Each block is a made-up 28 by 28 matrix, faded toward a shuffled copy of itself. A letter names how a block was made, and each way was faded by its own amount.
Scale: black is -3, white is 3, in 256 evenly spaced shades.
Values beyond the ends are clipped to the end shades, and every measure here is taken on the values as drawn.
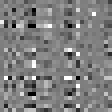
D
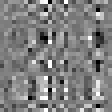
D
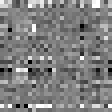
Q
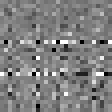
Q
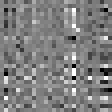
D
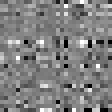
Q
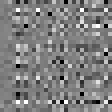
D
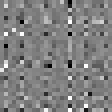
D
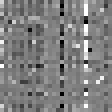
D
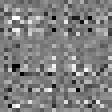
Q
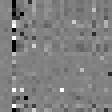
D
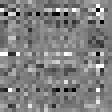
Q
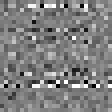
Q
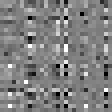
D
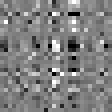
D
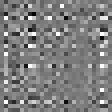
D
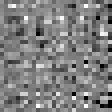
Q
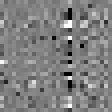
D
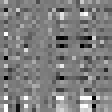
D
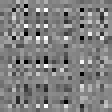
D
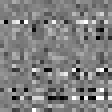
Q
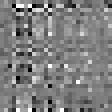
D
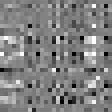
D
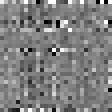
Q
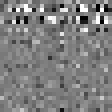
Q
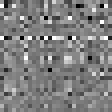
Q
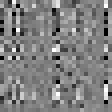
D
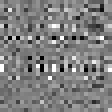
Q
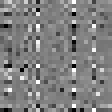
D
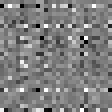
Q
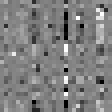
D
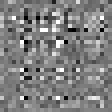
Q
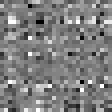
Q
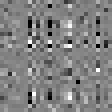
D
